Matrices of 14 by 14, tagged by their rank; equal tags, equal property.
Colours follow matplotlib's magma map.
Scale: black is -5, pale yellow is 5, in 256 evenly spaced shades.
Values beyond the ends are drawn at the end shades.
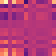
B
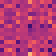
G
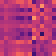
G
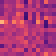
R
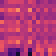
G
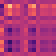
B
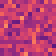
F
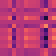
B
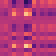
B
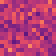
F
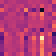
G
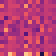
R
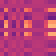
B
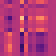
B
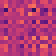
G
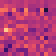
R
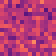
F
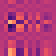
B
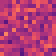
F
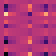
B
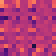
R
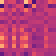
G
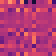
G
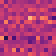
R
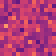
F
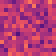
F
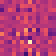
R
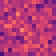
F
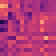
R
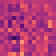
R
